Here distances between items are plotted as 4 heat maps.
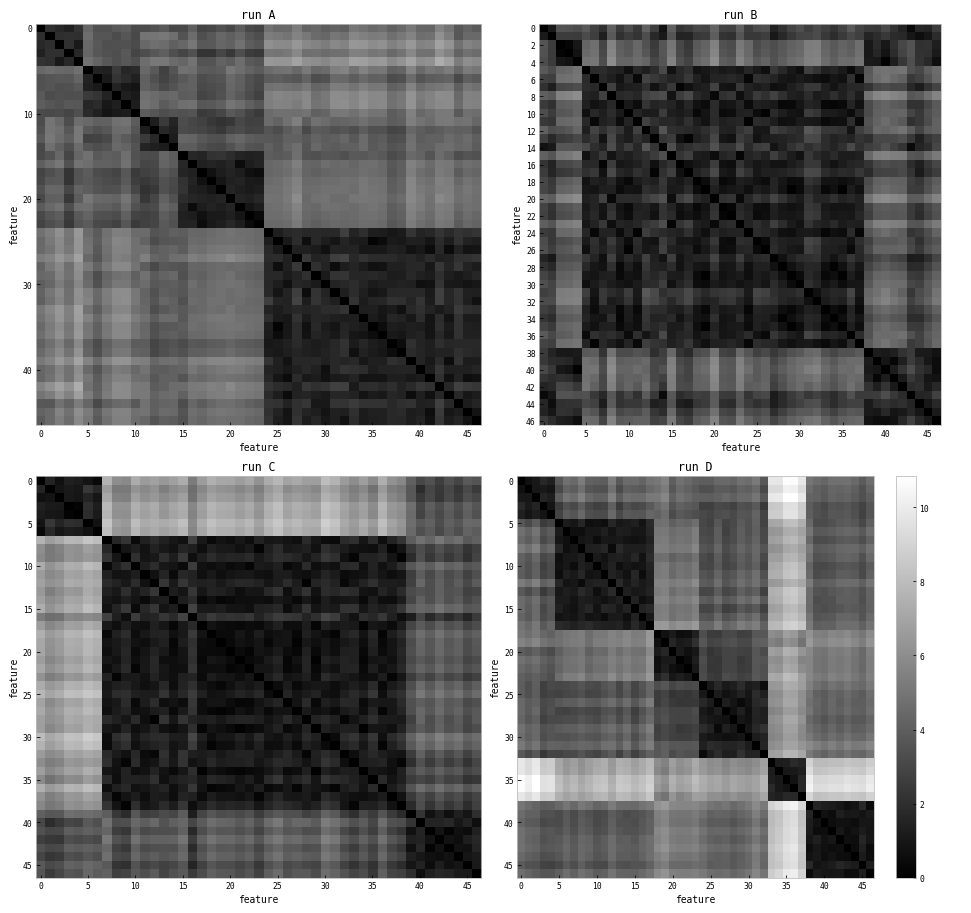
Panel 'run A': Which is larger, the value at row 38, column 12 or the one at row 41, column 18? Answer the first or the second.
the second
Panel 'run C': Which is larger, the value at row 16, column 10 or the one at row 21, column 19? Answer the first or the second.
the first
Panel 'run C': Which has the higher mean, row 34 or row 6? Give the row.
6
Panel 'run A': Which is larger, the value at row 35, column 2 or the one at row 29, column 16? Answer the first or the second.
the first
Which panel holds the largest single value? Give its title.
run D
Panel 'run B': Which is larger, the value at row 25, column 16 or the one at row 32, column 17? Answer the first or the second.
the second
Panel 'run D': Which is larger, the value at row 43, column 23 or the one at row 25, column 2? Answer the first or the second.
the first
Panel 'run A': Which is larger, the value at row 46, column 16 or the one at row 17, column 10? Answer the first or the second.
the first
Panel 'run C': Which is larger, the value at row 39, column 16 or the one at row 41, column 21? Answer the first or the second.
the second
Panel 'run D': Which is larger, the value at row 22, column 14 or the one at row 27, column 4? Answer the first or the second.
the first
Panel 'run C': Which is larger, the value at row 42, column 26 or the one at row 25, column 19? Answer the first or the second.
the first
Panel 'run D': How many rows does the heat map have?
47
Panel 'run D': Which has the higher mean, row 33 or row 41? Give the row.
33
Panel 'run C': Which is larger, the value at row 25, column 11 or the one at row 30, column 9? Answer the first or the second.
the second
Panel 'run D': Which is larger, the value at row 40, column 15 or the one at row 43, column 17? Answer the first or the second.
the second
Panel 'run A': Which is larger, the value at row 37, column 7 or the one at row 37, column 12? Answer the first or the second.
the first
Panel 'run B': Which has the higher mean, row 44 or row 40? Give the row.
40
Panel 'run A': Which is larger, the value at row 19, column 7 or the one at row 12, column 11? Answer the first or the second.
the first
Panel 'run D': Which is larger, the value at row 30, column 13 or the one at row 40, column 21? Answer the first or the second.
the second
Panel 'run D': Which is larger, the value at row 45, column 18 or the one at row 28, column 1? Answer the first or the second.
the first
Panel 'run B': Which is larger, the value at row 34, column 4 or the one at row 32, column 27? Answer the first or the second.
the first
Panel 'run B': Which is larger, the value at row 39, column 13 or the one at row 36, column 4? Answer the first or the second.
the second
